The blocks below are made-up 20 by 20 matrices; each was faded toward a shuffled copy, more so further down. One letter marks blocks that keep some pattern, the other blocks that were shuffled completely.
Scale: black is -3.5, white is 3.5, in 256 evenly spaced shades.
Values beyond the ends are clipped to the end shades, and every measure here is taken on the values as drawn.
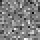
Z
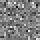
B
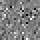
B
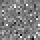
Z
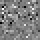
B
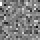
B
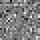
B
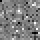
Z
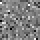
Z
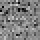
B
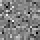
B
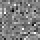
B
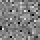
Z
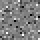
Z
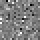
Z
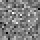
B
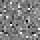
B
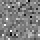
B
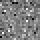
Z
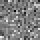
Z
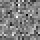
B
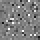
B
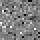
Z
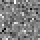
Z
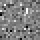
Z
